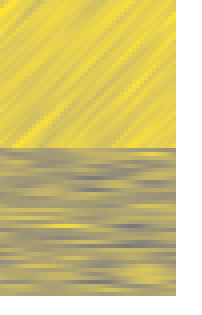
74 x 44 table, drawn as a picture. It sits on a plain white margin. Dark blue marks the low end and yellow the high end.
The table splits into 2 rows of 1 panel. Panel 1,1: very high, slanting up to the right, faint in contrast. Panel 2,1: high, streaked across.
